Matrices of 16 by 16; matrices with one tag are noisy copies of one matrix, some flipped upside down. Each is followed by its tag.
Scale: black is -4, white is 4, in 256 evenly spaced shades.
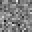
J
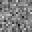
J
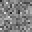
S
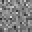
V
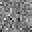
S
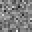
J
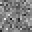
S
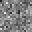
S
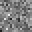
S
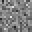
V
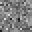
S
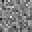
V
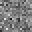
S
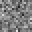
J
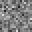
J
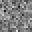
J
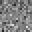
V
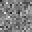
S
